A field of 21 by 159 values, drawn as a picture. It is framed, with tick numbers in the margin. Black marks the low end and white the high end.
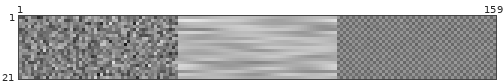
It is made of 1 by 3 panels. Panel 1,1: middling, fine-grained, strong in contrast. Panel 1,2: high, streaked across. Panel 1,3: middling, checkered.
